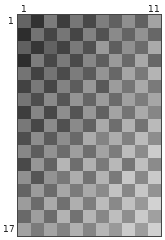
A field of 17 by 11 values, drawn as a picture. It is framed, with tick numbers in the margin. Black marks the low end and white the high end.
Ninth with the highest average: bottom right. Ninth with the lowest average: top left. Slope: up to the bottom right. Grain: checkered.
